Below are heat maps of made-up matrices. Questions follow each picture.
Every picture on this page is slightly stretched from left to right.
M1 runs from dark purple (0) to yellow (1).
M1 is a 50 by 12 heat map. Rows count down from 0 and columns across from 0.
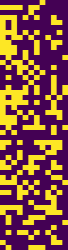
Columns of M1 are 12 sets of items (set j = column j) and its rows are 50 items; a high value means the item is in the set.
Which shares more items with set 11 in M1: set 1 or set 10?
set 1
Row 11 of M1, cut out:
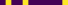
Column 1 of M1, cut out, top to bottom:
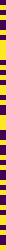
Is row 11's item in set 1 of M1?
yes
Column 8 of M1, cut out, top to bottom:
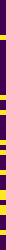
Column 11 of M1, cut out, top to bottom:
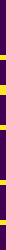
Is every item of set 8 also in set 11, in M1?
no
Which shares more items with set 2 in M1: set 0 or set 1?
set 0
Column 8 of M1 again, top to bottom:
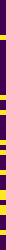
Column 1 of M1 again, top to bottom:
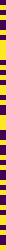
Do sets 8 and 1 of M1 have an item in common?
yes
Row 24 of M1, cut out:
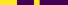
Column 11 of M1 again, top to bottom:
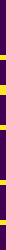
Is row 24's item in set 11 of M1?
no
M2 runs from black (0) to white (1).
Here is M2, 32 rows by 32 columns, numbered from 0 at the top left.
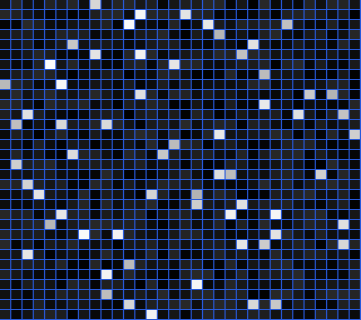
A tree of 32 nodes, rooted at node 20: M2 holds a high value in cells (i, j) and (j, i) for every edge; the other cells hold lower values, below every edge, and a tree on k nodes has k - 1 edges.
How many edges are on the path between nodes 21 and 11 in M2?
3
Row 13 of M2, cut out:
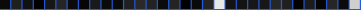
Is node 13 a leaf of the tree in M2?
no
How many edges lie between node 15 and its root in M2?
7
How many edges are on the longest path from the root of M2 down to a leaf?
8
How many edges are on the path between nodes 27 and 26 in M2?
8
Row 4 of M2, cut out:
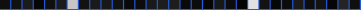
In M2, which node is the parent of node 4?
22
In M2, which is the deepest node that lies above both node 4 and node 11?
30
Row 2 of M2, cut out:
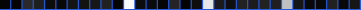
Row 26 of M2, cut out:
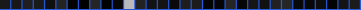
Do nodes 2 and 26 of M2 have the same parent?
yes
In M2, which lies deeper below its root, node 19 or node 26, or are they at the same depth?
node 26
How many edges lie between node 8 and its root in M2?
3
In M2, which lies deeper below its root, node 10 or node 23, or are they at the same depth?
node 10
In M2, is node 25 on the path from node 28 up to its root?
no
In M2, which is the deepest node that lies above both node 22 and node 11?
30
